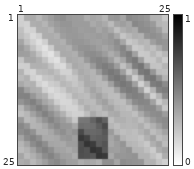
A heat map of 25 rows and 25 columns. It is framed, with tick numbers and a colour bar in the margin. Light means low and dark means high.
The grain runs diagonally down to the right. The top middle is the smoothest part. The ninth with the highest average is the bottom middle. In the bottom middle lies a patch that is higher than the rest.
